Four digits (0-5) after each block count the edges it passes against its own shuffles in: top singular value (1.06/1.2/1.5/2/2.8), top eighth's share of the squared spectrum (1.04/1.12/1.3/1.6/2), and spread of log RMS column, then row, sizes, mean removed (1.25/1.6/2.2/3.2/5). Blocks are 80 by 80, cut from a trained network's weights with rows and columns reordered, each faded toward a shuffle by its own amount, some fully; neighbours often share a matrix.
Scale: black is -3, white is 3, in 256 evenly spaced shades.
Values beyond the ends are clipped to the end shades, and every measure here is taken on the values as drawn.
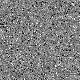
0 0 0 0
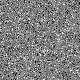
0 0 0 0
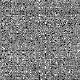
2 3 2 1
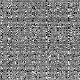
3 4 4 2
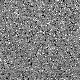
0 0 0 0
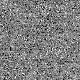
0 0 0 0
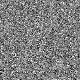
2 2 1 0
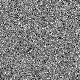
0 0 0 0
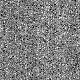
2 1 0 0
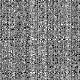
3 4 1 3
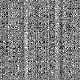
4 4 1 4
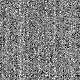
2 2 0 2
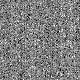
2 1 0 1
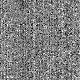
3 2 0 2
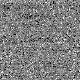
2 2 2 1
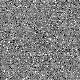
1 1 0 0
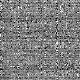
3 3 3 2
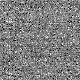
1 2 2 0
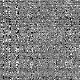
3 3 3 1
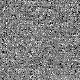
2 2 2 0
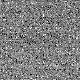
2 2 2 0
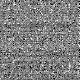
2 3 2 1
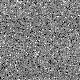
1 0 0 0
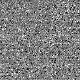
2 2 2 0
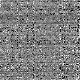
3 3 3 2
